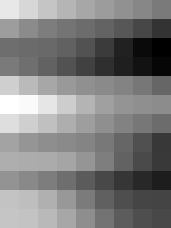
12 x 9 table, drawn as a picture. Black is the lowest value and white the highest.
Ninth with the highest average: middle left. Ninth with the lowest average: top right. Grain: streaks across. Slope: up to the left. Average level on the scale: 50%.
